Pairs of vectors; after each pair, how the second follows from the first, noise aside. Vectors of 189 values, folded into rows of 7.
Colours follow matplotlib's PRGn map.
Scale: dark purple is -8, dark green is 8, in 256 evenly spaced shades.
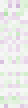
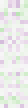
copied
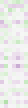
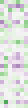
scaled up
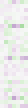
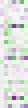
scaled up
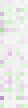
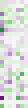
scaled up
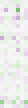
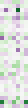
scaled up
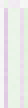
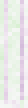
reversed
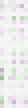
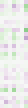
reversed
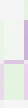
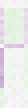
reversed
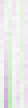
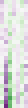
scaled up
